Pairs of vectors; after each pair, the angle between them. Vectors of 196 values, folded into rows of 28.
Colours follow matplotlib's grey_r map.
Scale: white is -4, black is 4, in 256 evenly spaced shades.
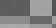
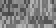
partly aligned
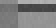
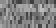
partly opposed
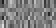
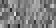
partly aligned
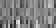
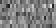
orthogonal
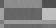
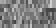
partly opposed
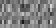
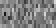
orthogonal
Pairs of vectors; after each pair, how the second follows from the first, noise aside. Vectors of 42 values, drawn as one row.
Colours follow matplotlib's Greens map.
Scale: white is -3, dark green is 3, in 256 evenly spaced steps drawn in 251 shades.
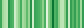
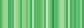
shrunk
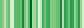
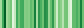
wrapped around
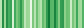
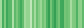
shrunk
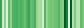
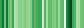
sign-scrambled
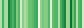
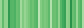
shrunk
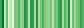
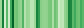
sign-scrambled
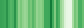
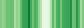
wrapped around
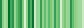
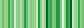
wrapped around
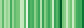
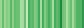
shrunk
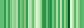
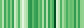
wrapped around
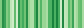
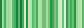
wrapped around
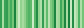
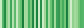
wrapped around
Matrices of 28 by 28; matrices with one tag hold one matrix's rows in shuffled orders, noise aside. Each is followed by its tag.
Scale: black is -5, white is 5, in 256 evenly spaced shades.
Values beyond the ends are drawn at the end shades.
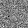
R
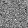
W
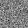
R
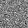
W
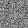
R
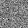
R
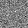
W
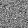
W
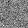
R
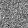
R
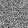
R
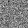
R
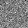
W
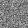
R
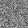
R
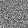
R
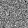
W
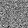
R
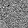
R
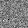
R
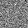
W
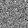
W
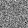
W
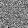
R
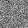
R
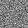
W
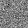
R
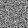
W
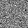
W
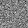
W
